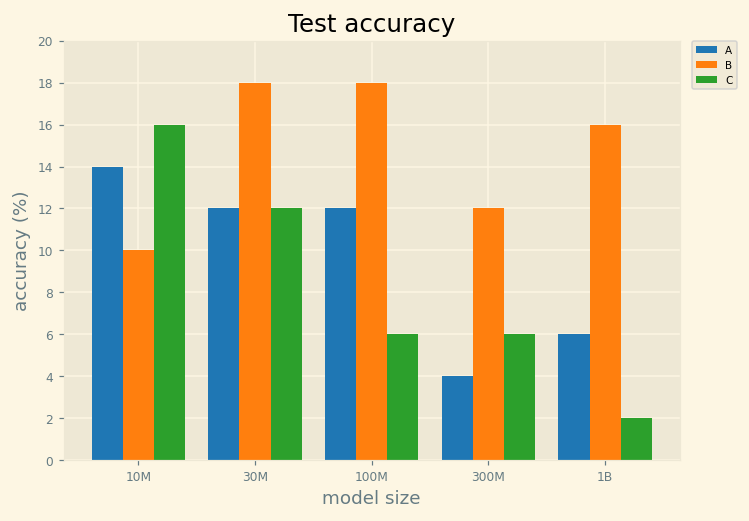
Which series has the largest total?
B
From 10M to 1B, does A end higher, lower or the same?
lower
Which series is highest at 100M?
B
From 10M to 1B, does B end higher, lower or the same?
higher
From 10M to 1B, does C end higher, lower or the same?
lower
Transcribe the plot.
Title: Test accuracy
x-axis: model size, ticks 10M 30M 100M 300M 1B
y-axis: accuracy (%), ticks 0 2 4 6 8 10 12 14 16 18 20
Legend: A, B, C
Values:
A: 14 12 12 4 6
B: 10 18 18 12 16
C: 16 12 6 6 2
